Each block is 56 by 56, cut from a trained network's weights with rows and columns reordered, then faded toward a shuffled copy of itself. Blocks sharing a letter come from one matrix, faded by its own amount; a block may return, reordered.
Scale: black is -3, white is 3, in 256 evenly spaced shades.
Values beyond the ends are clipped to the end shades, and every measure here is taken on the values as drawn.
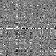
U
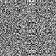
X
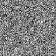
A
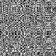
X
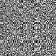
X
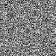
A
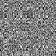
X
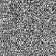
A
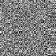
X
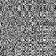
X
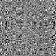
U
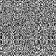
X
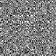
U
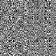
U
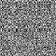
X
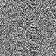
A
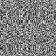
X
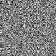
A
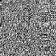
A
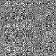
U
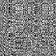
X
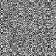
X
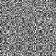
X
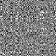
U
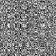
X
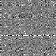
U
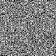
A
